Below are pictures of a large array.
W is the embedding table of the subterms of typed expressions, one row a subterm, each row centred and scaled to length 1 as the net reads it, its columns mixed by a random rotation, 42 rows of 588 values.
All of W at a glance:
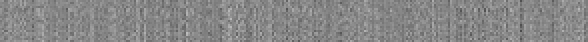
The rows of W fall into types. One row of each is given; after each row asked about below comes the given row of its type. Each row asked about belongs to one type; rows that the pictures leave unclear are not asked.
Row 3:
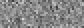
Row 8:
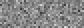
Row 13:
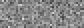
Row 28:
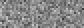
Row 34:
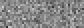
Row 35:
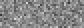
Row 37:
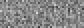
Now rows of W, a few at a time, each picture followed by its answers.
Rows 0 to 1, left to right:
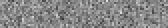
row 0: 3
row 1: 37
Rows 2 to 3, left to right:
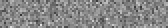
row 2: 34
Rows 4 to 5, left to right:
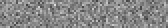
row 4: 37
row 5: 3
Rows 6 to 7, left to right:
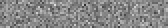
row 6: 37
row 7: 8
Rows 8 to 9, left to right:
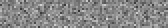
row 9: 13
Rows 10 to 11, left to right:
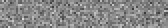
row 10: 13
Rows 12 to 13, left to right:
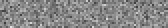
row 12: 34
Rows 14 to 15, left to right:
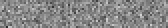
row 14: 34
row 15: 3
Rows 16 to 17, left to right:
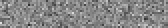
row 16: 28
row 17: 8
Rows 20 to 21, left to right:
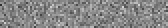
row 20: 8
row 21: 37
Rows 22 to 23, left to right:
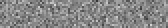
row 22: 37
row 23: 3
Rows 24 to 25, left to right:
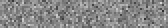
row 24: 3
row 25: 34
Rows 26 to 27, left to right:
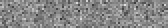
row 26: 34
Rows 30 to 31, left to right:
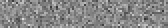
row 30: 3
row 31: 8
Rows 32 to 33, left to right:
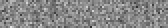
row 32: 34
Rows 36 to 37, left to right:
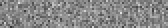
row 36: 8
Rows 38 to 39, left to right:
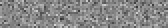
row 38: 8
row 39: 13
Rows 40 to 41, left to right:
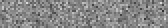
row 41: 34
